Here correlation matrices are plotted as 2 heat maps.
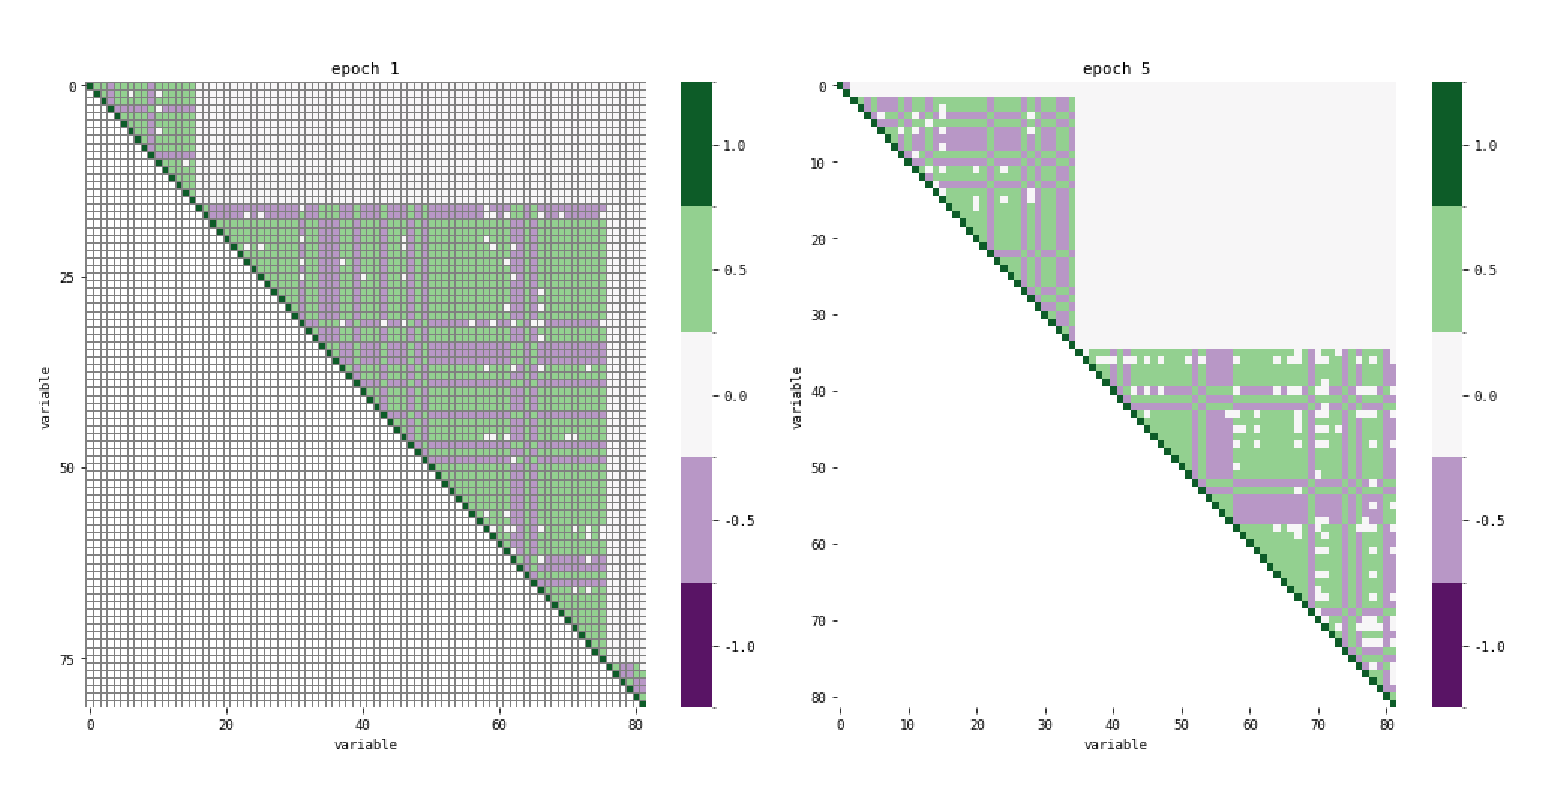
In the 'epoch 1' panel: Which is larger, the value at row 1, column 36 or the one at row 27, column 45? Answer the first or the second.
the second
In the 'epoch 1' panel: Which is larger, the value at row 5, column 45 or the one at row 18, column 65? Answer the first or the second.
the first
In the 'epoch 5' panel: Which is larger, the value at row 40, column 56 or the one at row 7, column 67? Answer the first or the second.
the first
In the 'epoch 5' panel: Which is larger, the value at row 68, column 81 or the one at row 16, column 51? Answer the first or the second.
the second
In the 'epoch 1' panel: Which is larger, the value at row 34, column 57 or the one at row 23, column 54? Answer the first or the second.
the second
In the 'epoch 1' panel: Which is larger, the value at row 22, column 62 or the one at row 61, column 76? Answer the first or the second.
the second
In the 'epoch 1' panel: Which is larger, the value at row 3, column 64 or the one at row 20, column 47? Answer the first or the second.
the first
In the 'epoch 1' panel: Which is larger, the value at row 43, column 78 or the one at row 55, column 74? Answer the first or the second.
the second
